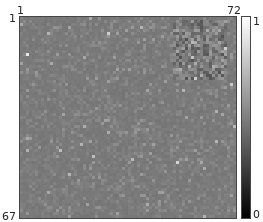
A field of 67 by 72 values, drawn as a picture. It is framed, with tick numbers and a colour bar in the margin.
Overall the values sit about 50% of the way up the scale. Neither half mirrors the other. Values change most from cell to cell in the top right. In the top right lies a patch that is rougher than the rest.
